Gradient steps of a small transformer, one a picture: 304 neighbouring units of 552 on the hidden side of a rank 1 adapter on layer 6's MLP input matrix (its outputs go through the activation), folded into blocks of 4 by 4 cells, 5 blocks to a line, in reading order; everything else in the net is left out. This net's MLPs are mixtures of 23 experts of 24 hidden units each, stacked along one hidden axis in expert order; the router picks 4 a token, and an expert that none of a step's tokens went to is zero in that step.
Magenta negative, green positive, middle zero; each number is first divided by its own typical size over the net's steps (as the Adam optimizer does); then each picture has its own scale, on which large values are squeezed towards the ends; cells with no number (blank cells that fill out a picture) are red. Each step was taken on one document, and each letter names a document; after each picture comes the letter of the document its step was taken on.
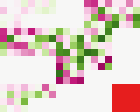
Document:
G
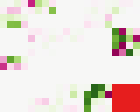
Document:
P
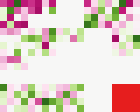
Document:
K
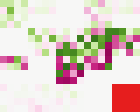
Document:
G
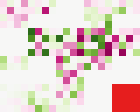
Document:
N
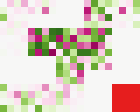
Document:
G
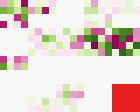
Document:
N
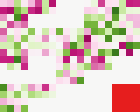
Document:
K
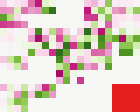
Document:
G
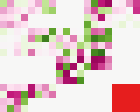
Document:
G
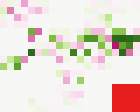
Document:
N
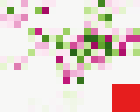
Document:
N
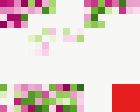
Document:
K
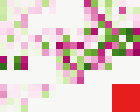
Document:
G
